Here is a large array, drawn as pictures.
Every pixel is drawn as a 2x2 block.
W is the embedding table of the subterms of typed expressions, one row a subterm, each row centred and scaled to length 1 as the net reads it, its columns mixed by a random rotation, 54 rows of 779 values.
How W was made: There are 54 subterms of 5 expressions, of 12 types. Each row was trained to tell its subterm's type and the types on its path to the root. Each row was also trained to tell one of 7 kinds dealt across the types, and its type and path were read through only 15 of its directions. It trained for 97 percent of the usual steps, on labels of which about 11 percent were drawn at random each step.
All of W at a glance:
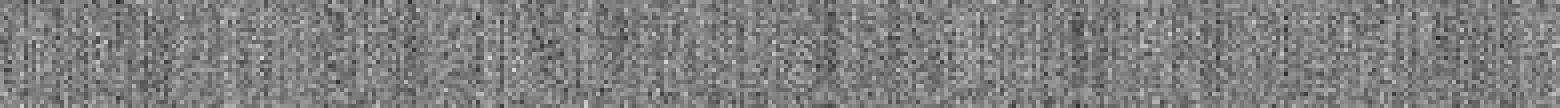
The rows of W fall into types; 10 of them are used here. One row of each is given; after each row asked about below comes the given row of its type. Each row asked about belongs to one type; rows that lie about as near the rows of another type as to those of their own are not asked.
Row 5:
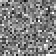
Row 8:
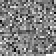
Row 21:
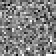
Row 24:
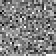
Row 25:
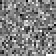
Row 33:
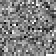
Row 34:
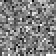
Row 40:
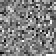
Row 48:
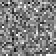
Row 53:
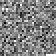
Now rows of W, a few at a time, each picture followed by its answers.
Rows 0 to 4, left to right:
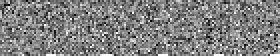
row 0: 21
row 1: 24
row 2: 25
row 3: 53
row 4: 25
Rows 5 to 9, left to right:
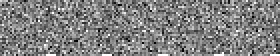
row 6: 53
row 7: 40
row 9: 24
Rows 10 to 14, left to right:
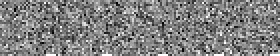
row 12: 24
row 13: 5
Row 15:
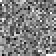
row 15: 48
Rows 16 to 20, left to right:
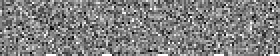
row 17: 48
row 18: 40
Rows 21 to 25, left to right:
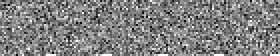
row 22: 40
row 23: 53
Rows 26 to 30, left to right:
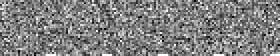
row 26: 8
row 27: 21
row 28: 24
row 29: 53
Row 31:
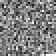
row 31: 40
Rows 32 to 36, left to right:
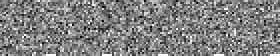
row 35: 48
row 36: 24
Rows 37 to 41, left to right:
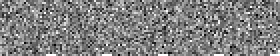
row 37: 48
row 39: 33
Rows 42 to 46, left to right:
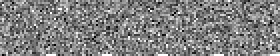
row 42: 48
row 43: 33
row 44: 25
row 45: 40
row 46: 5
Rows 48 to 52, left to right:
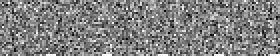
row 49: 25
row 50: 53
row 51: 25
